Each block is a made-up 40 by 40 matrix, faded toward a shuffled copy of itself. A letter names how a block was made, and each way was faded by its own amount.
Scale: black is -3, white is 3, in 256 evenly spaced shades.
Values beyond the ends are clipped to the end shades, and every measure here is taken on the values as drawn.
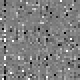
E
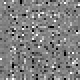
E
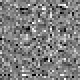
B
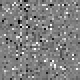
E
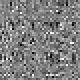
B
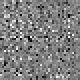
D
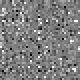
E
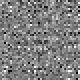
B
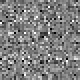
B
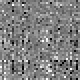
D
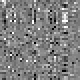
D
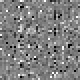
E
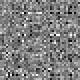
B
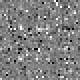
E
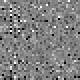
E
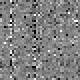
D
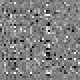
D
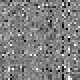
D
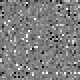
E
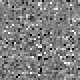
E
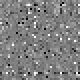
E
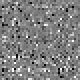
E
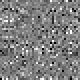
D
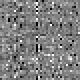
D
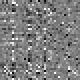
D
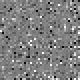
E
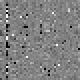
D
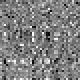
B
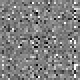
D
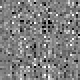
D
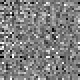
B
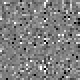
E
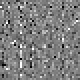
D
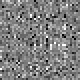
B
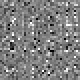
D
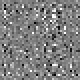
D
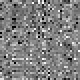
D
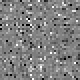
E
